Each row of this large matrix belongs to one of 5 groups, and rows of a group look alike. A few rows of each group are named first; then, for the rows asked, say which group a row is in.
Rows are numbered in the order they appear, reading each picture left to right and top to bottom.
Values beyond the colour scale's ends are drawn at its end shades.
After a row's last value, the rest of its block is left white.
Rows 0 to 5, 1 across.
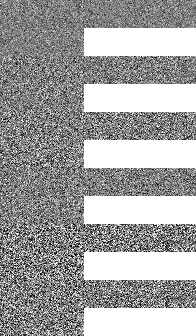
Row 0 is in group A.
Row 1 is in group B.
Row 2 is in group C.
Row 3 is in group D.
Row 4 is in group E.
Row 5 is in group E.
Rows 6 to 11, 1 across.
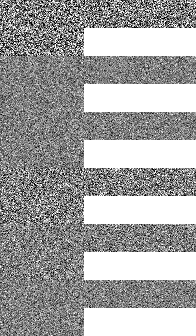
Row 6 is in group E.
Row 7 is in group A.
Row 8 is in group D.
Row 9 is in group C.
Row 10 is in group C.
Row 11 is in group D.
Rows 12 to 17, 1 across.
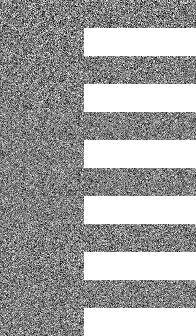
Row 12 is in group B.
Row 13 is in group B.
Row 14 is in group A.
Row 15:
A
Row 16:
D
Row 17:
D
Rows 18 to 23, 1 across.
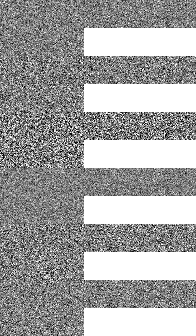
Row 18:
E
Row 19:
A
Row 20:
E
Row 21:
E
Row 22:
C
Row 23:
C
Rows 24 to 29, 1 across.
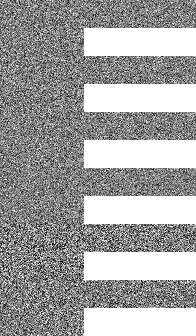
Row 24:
D
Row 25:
E
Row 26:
C
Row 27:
D
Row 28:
D
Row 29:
B
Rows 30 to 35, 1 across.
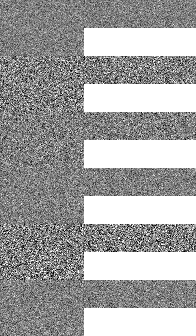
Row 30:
E
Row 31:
E
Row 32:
B
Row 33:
D
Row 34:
C
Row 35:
C
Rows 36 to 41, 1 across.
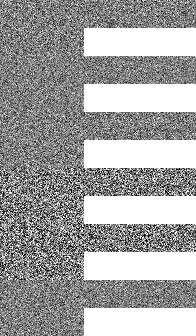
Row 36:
B
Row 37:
B
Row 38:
E
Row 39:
E
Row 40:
A
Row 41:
D
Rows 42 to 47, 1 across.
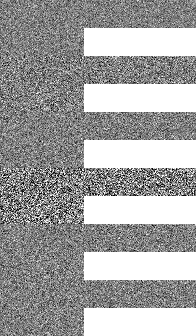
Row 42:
D
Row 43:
C
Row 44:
E
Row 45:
C
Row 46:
C
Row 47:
B
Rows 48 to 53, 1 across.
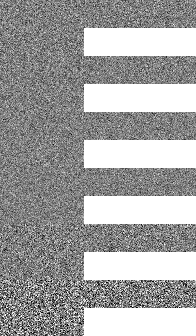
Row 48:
E
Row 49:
A
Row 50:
C
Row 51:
E
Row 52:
B
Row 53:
D
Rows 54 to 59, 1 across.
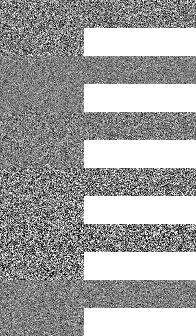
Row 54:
B
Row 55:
B
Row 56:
B
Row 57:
E
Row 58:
A
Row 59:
D
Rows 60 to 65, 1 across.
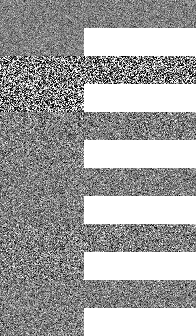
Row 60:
C
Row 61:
E
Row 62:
A
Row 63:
D
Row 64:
D
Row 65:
E
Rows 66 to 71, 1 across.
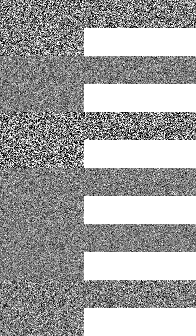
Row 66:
C
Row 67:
B
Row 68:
E
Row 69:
E
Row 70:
D
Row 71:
B
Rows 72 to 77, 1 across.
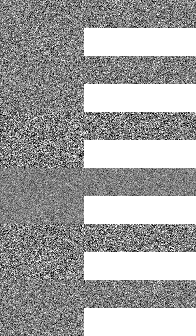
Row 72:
C
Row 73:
E
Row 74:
D
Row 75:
C
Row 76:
C
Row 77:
E
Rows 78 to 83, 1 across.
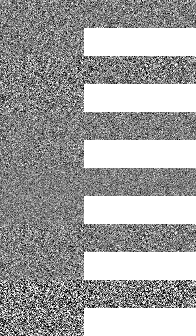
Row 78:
B
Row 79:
A
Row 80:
D
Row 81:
E
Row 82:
A
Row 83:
A
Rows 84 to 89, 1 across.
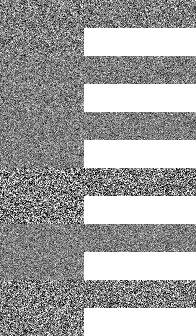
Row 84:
A
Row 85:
E
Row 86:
D
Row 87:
E
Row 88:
E
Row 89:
B
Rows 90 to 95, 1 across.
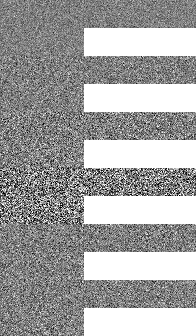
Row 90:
C
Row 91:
B
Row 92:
C
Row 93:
D
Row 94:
A
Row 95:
C
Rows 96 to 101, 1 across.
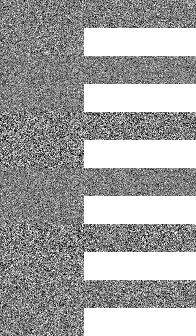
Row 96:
C
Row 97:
D
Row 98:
D
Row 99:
D
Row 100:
A
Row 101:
B
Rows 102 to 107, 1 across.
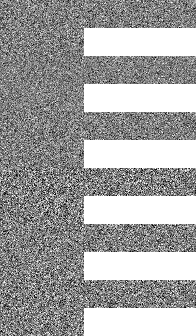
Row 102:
D
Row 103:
C
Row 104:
D
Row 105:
B
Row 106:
C
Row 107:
B
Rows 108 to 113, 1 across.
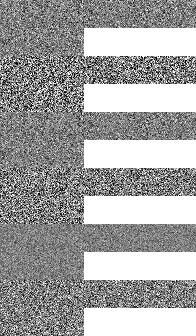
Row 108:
A
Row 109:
B
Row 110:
A
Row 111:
D
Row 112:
D
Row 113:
C
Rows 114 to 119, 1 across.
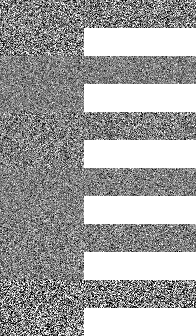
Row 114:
E
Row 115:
A
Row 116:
B
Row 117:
C
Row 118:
D
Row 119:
C
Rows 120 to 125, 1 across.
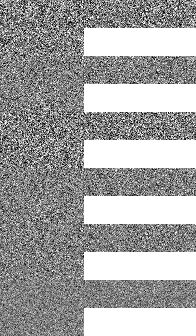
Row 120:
A
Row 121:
C
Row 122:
B
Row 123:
C
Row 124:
A
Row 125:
E
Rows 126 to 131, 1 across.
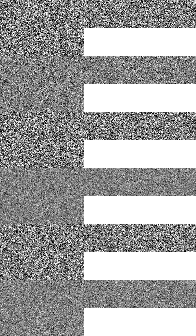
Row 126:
D
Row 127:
B
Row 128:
D
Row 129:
B
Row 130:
B
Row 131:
C
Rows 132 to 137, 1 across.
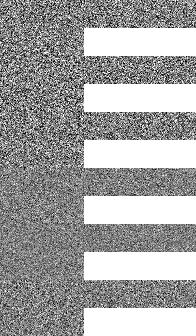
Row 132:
C
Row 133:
E
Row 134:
A
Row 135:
C
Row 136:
E
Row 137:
B
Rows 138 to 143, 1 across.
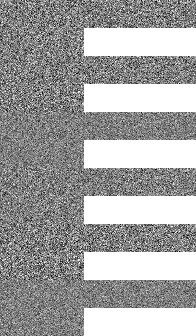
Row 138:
B
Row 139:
D
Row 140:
B
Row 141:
B
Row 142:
D
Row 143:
D
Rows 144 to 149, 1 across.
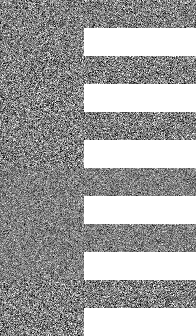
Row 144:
B
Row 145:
C
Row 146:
E
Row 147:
D
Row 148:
C
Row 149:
E
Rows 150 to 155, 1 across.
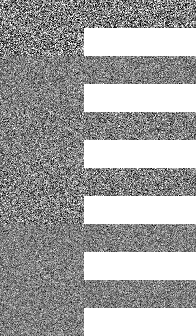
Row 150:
E
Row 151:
D
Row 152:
C
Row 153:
D
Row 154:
C
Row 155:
E
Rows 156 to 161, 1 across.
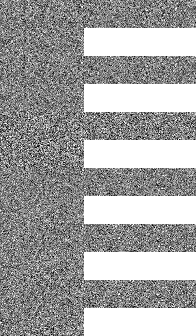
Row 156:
A
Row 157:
A
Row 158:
D
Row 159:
C
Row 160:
C
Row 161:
C
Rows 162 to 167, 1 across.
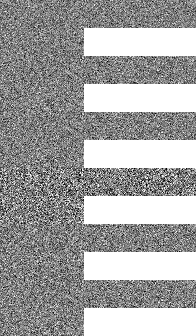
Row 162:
D
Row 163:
C
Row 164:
C
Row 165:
A
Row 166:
D
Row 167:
C
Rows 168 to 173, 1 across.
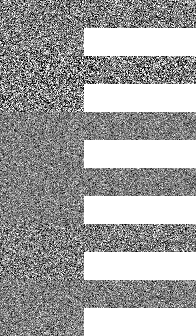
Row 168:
C
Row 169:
A
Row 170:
D
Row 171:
D
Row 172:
E
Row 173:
C
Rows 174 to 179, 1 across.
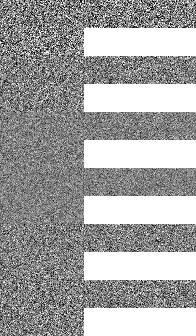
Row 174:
C
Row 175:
B
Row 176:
E
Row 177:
C
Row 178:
C
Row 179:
B
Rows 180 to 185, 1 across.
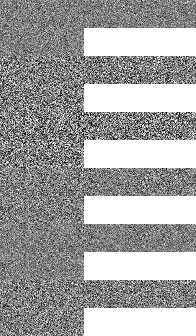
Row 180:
B
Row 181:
E
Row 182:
A
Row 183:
A
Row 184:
A
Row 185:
B
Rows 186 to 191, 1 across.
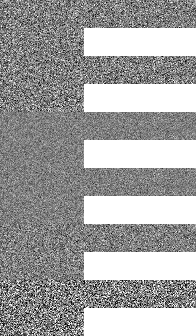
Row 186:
D
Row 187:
E
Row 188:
E
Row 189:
E
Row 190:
D
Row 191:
E
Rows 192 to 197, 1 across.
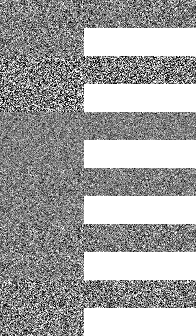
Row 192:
A
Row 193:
E
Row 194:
B
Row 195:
A
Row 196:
A
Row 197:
B
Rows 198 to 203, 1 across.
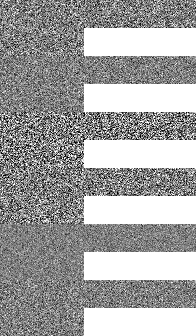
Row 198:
E
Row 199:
D
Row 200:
E
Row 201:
C
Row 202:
B
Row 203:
D
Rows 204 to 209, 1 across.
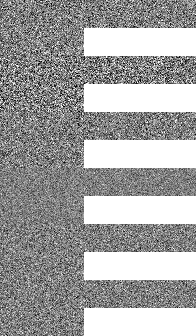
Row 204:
C
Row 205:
E
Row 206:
A
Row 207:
D
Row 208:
E
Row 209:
D
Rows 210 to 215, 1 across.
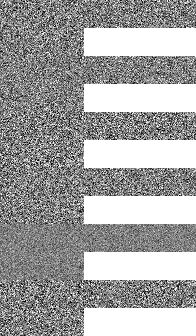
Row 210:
B
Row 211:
C
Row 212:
C
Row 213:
D
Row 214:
D
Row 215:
A
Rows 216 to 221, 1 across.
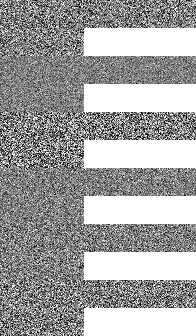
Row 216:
A
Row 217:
D
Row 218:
D
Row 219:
B
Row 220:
D
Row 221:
E
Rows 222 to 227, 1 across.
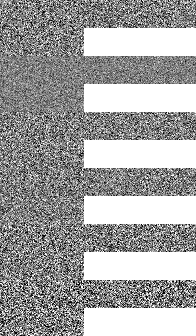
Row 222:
B
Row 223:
E
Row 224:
D
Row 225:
A
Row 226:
B
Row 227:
A
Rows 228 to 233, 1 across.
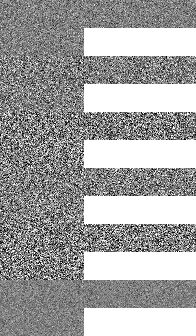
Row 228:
D
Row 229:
A
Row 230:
B
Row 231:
C
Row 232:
D
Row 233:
A
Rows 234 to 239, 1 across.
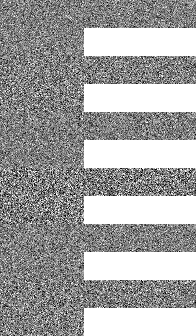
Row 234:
C
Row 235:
D
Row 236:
A
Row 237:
B
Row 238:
D
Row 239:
B
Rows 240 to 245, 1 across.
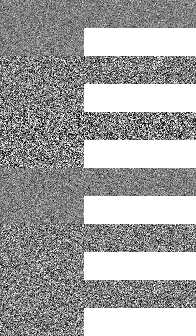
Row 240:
C
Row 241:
E
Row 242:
A
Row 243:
C
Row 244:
C
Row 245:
E
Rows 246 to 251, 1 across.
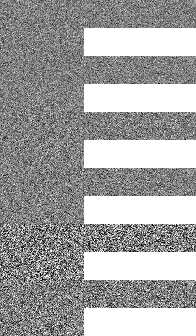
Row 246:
D
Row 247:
C
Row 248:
B
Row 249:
C
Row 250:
C
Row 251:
C
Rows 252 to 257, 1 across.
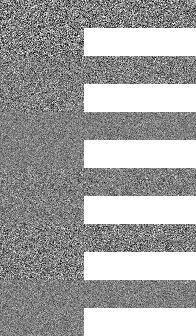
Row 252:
D
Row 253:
C
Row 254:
B
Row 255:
A
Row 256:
E
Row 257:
B
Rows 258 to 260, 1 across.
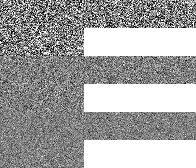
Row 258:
C
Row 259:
B
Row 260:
C
